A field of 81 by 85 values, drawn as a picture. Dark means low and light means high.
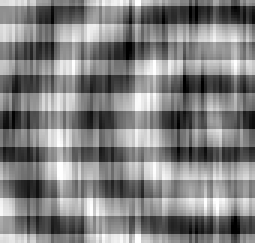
Concentric rings centre on the middle right. The middle right is the ninth with the lowest average. Overall the values sit about 50% of the way up the scale. The bottom middle is the ninth with the highest average. Horizontal stripes repeat 7 times down the table.
